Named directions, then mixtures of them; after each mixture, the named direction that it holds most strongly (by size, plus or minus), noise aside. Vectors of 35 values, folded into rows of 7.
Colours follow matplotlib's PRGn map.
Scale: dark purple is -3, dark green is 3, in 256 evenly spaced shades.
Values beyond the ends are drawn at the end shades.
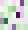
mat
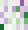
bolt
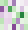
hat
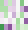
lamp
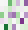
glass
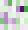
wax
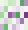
glass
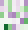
glass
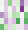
bolt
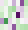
mat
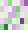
glass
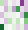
bolt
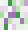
glass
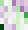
bolt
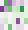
lamp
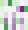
wax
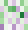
bolt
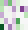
lamp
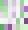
lamp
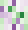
hat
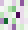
mat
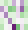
hat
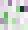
wax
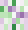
hat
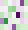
mat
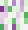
hat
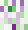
hat
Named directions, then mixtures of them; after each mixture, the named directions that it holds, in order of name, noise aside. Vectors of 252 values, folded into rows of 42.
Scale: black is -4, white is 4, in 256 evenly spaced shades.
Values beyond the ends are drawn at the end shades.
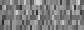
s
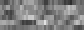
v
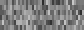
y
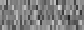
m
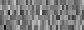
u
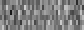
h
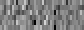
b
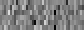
b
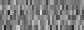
u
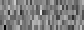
u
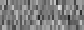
m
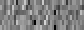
b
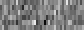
b, h, v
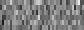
s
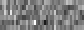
b, h, v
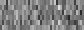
m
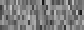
b, y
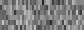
y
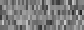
y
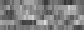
v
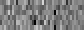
b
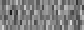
h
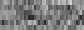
v, y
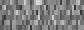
s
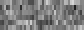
s, v, y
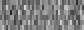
h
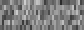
s, v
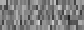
m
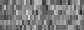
s, v, y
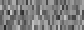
u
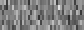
m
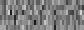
b, h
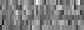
m, s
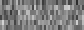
h, v, y
